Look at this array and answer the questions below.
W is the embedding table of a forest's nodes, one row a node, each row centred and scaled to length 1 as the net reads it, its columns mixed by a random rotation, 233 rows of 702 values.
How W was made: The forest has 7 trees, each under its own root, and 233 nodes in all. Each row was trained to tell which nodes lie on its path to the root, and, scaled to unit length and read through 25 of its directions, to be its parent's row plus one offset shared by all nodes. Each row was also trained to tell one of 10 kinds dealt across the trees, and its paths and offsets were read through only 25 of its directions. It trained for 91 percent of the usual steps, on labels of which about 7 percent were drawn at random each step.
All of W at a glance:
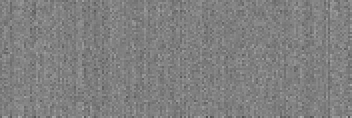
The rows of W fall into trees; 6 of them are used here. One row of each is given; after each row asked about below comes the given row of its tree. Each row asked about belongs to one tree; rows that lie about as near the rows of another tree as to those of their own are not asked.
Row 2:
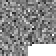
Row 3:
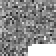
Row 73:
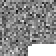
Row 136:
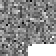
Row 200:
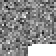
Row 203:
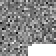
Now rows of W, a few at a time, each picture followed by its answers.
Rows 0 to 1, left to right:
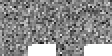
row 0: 2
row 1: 3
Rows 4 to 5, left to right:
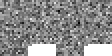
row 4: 203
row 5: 2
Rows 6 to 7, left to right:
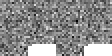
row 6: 3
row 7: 203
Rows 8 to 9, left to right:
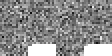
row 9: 3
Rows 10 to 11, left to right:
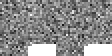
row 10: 200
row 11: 203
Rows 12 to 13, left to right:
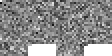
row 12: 2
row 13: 2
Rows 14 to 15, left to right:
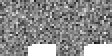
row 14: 200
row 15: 2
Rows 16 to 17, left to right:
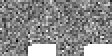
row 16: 3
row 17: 200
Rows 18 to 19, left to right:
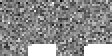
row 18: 2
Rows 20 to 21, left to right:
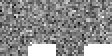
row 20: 203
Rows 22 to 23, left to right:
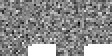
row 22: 203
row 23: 2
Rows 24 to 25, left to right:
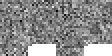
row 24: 2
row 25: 136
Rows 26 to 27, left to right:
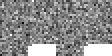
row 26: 200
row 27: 200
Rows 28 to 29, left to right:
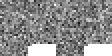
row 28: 200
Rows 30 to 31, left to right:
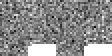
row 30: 200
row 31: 3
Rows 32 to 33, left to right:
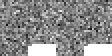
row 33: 203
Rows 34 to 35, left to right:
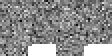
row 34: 2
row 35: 2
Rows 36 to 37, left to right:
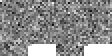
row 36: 2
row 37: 3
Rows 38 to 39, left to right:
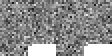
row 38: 3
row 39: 200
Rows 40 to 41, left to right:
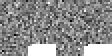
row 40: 136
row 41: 2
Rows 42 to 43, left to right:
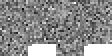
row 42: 200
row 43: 3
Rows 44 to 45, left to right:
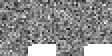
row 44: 200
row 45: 200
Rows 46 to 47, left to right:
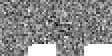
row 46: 2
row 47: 203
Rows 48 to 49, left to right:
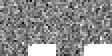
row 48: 136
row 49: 203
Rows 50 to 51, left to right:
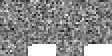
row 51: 2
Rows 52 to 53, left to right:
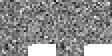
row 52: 203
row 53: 2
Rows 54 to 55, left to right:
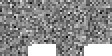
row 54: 203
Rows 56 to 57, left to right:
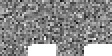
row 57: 203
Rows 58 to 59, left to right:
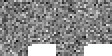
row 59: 200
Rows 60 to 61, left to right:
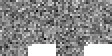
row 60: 136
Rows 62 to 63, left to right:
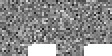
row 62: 203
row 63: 200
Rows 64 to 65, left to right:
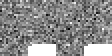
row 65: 3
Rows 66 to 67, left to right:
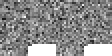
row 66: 200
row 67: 2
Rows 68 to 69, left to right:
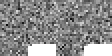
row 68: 203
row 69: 3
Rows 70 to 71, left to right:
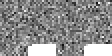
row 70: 73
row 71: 203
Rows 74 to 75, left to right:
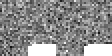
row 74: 3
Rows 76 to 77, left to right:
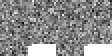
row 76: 200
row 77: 136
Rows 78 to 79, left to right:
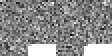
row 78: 2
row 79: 136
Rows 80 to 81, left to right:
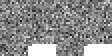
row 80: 3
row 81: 203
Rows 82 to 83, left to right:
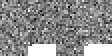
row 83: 203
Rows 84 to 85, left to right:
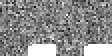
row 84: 3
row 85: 2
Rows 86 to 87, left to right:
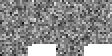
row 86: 200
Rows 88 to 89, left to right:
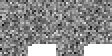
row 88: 3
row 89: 203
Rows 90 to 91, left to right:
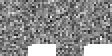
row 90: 3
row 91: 200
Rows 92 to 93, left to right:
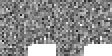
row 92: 200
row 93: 203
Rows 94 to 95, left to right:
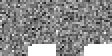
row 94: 73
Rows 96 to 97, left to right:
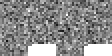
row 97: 2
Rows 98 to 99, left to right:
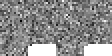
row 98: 2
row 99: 73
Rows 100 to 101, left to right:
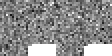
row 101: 200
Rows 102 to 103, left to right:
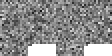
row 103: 2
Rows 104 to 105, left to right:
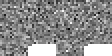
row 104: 200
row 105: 200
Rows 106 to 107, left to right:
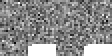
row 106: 3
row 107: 3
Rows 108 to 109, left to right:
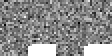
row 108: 203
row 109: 200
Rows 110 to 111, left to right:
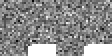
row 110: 3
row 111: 203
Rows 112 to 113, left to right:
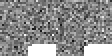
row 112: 203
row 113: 3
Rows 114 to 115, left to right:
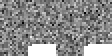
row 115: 136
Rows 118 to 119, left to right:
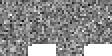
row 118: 2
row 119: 2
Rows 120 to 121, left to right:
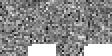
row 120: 2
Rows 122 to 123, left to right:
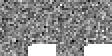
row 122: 203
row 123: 3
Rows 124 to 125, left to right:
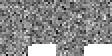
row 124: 2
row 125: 200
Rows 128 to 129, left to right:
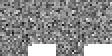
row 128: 203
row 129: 203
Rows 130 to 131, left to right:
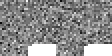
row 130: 203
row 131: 200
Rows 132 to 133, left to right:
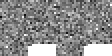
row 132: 200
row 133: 200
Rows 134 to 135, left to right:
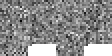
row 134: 2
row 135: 136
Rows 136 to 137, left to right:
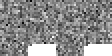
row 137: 136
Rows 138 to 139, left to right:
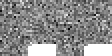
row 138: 203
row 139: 203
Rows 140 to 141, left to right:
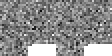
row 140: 203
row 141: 203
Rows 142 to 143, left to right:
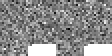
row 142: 2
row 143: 200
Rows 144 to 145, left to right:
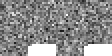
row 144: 203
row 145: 2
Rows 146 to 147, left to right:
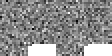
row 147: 203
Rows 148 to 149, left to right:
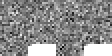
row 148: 203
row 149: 3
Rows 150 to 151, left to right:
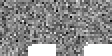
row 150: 73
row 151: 203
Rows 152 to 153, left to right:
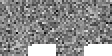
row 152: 2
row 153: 2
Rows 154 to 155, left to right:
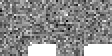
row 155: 203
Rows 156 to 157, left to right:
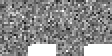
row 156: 203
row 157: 200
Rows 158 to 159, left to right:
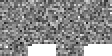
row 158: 200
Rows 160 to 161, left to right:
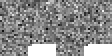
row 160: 2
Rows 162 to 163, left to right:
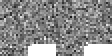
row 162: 200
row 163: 200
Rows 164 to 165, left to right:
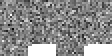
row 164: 2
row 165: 203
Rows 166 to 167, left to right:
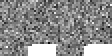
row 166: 200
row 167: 200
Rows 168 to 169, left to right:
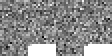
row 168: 136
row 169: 3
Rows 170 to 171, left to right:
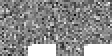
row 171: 2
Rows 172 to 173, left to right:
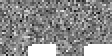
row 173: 200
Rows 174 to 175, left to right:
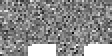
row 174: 200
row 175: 203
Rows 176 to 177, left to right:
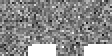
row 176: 3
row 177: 200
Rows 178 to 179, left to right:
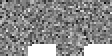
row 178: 2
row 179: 200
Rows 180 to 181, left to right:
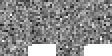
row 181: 200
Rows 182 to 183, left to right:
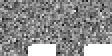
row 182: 203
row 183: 136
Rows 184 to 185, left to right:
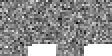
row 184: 200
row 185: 200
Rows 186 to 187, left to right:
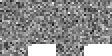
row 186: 2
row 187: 3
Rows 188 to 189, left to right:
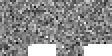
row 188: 3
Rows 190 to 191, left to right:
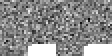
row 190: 2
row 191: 73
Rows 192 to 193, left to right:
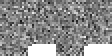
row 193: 3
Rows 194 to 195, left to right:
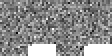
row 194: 3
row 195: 3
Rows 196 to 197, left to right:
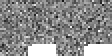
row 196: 3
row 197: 2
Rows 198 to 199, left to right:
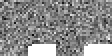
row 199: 3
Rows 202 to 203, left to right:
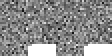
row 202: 200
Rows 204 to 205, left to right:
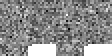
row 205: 2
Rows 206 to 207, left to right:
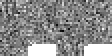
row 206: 136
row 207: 203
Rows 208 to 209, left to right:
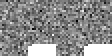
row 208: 203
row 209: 200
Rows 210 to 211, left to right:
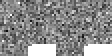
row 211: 203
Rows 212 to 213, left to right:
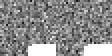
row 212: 136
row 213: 73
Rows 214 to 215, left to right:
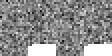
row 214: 136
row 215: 2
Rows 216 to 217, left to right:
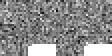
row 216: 203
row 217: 203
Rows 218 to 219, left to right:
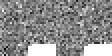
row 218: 3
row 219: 2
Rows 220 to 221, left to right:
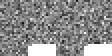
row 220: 203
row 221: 2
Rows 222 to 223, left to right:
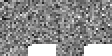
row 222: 2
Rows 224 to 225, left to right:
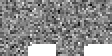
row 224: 200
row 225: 2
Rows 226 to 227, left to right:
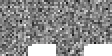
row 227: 73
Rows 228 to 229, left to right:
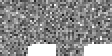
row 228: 200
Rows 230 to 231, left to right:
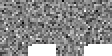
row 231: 2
